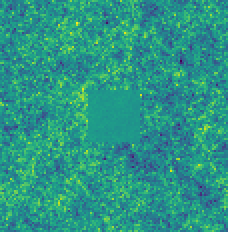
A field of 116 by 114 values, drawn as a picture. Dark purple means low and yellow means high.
Stripes: none. Odd rows or columns: none. Slope: none. Histogram: bell-shaped. Average level on the scale: 50%. Calmest part: centre. Odd patch: calmer, in the centre. Mirror symmetry: none.
